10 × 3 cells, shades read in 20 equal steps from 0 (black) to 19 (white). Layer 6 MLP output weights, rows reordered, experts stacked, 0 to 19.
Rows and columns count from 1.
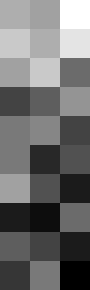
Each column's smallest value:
2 1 0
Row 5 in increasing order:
5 9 10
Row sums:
44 45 35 23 24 18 20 11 14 13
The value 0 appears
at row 10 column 3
